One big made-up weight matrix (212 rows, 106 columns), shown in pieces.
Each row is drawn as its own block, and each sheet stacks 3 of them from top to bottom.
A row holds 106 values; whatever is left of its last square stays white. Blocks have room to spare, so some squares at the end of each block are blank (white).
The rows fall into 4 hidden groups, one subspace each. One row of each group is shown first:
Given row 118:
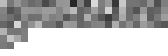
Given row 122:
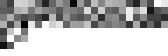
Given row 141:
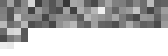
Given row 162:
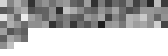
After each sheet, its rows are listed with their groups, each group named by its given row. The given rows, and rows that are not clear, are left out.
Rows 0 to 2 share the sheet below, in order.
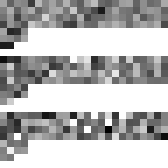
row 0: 141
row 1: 118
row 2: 118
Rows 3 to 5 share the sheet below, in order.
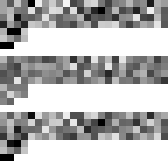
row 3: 141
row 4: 118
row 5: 141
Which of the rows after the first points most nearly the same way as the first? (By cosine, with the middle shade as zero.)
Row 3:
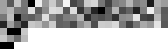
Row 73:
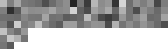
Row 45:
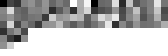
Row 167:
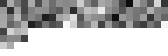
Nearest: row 73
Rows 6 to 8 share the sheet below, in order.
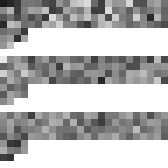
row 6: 118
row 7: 162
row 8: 141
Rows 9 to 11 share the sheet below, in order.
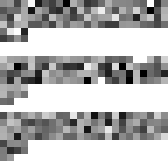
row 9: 141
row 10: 162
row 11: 118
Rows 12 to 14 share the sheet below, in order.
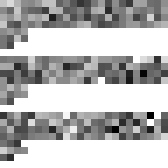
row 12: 118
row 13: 162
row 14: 141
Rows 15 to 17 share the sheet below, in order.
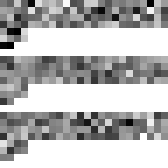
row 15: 141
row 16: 122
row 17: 122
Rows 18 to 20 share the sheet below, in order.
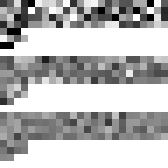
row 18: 141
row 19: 122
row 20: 118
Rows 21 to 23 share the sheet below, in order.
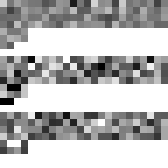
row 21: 118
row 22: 141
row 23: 141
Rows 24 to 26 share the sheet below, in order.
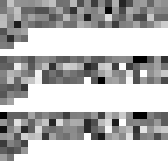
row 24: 118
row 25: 162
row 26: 162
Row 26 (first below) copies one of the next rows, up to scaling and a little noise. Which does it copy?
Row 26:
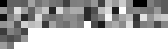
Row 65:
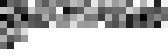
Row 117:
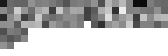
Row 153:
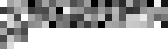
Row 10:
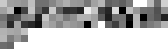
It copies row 117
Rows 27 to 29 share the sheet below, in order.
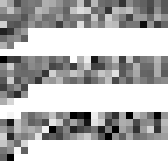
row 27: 122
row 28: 118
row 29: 118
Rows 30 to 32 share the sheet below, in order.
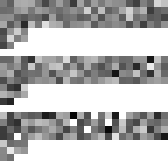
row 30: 122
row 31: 141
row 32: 118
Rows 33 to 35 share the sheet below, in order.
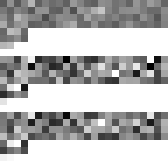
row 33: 141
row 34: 141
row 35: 141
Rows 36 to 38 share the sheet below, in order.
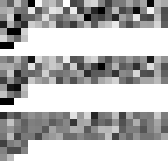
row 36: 141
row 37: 141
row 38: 118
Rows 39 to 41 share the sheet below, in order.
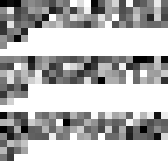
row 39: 118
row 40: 162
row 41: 162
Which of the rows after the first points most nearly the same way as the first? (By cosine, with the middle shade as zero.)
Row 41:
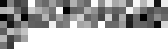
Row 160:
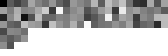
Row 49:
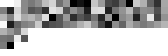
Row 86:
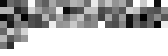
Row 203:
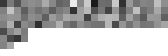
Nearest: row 86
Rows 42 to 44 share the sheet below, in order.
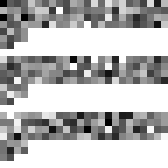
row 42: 162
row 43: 118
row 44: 118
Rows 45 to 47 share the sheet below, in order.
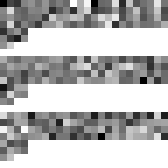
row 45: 118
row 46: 122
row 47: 162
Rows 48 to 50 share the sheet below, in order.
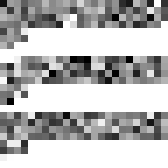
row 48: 141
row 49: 118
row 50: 141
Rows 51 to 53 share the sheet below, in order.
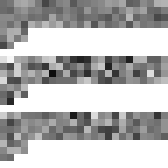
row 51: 122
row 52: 118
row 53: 118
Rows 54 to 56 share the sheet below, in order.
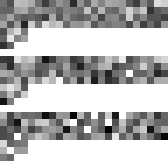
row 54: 122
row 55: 122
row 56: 118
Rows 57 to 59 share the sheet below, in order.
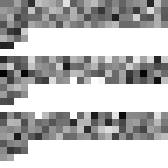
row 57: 141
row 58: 162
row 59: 118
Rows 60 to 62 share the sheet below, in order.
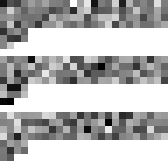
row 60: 118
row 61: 141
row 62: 118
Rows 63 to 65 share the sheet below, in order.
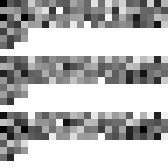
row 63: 162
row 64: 162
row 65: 162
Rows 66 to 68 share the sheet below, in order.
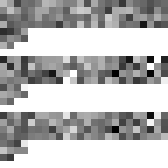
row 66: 122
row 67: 141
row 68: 141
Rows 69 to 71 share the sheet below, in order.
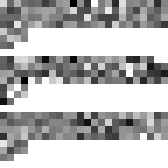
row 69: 118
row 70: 122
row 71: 122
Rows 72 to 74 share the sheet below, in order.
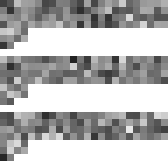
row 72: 122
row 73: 118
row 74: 122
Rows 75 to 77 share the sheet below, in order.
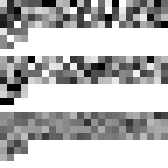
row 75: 118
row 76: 141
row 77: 122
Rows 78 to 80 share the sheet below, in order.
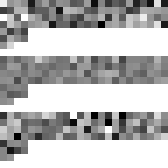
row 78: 162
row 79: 118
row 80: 118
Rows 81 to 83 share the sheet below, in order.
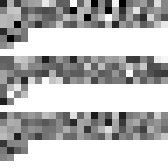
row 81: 118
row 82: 122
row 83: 118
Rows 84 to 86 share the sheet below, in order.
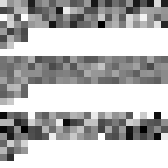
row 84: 162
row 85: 141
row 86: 162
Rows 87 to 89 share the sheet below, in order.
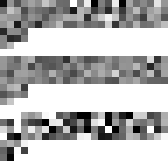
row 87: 118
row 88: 141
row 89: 118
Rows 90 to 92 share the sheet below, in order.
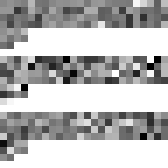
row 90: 162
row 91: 141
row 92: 122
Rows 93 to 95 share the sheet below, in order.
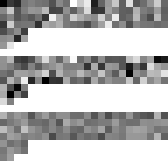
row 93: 118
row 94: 122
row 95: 162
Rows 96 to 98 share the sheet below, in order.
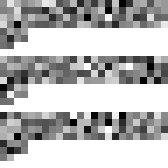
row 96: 118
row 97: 122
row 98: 118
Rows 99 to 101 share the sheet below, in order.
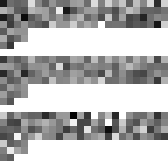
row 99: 162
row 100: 162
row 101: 118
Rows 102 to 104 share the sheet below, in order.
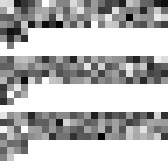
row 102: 122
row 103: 122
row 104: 162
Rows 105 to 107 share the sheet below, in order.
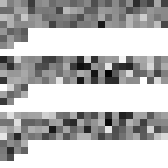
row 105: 162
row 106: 122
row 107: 118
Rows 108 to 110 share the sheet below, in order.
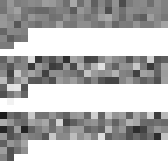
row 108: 118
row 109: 141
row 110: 162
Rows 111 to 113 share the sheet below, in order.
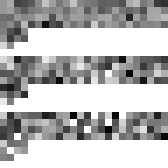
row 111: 122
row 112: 122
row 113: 118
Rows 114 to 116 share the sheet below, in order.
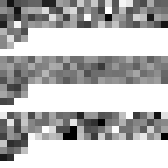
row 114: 118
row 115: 141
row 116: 141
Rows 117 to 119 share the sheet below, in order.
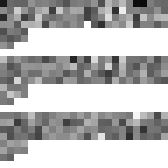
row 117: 162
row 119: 162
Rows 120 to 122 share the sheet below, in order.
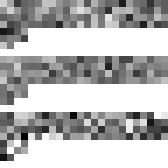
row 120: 122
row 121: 118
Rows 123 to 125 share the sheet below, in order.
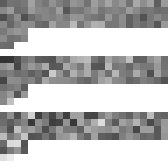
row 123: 162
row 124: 118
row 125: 141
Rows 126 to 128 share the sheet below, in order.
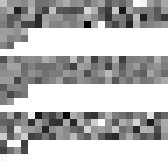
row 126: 162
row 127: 118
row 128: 141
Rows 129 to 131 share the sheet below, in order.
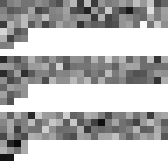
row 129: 122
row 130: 162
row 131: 141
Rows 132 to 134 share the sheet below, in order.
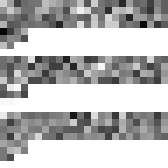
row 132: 122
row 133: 141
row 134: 118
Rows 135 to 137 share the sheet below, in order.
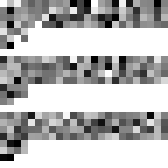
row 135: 118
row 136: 118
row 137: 141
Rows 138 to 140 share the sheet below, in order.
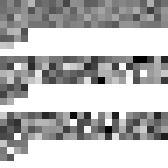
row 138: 141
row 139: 162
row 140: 118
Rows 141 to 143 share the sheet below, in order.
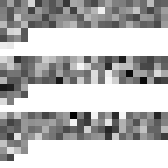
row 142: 122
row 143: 118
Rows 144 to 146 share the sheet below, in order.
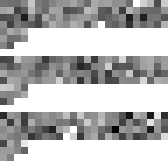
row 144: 162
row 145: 122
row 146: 141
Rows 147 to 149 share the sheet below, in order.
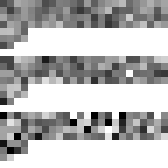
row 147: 122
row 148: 122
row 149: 118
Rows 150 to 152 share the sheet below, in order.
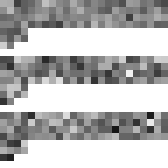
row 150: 122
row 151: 122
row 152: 141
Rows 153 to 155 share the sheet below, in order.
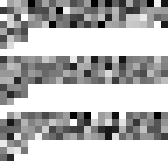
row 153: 162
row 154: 118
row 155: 118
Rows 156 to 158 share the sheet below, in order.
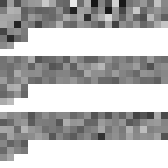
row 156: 118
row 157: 141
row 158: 162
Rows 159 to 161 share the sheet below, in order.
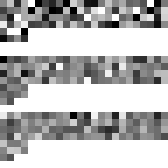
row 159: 141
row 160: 162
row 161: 118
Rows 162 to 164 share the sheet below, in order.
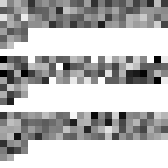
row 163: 162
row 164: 118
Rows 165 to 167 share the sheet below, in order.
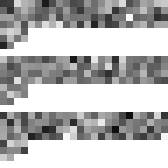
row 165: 122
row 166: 118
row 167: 141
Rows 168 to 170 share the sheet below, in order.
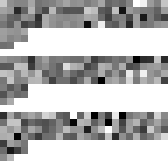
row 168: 162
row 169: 162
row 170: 118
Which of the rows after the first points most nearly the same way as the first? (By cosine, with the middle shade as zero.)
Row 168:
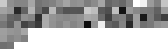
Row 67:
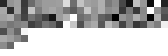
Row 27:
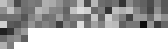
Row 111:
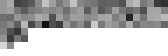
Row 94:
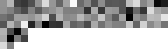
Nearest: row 67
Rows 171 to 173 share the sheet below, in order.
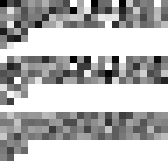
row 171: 118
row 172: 118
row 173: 118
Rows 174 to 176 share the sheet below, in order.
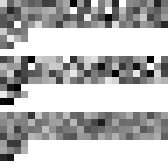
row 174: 118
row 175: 141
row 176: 141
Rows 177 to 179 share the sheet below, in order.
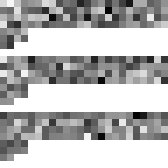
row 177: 118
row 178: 162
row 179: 162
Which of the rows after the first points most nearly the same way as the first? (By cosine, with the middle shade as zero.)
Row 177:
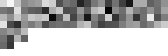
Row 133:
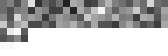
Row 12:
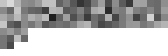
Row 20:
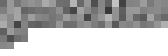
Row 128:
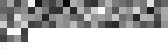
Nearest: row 12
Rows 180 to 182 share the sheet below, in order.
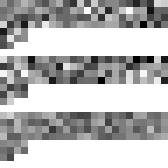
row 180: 122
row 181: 162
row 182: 118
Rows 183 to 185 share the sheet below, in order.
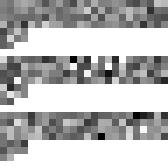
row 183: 122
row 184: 118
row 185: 162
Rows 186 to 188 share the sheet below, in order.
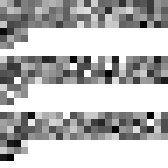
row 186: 122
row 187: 118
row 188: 141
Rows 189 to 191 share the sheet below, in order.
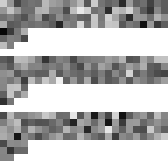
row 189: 122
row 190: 122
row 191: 118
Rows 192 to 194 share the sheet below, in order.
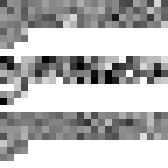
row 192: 141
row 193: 122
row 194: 122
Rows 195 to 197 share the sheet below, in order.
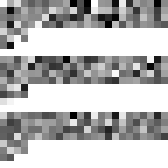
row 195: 118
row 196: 141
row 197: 118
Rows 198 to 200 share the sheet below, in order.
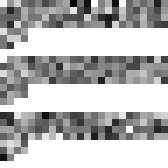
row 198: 118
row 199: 162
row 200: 122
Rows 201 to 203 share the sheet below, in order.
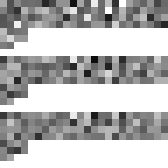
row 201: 118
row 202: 118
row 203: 118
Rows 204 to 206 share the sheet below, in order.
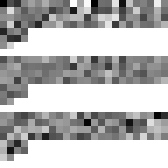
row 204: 118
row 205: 118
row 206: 122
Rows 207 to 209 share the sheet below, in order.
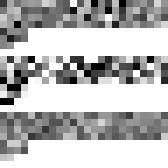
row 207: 118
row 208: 141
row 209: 141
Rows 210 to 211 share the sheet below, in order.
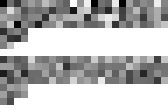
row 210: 118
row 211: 162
